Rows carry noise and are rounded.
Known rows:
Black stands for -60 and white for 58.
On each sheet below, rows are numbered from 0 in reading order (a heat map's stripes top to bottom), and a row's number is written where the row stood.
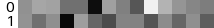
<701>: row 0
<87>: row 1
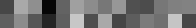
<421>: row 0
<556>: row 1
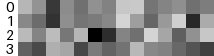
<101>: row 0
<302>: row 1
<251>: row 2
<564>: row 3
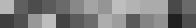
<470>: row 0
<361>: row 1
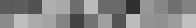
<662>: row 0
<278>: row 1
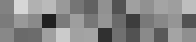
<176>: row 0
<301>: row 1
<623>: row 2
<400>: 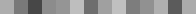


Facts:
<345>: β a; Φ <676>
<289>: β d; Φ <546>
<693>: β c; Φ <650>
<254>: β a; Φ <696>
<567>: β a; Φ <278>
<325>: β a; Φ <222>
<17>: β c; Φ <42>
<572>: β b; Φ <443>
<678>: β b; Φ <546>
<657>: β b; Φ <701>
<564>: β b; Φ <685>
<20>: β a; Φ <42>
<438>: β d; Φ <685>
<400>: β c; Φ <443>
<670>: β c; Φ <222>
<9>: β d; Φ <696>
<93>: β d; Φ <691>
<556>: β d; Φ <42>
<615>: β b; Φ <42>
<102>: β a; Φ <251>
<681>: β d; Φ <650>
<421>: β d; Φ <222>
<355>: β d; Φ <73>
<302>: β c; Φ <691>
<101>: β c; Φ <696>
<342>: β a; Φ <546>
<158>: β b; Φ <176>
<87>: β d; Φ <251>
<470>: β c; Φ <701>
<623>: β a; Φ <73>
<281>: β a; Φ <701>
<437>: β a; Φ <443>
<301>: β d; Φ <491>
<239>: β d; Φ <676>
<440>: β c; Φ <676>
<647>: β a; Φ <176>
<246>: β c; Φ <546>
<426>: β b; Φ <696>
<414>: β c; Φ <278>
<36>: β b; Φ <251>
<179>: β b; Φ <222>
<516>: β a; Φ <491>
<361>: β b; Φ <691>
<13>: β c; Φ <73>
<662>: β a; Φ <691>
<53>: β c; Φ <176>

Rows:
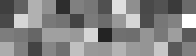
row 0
<179>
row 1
<222>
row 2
<345>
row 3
<440>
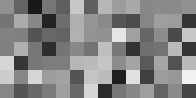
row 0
<17>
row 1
<239>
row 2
<670>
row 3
<9>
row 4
<246>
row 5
<546>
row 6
<281>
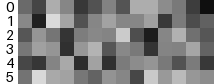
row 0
<657>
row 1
<678>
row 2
<93>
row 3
<355>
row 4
<615>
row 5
<676>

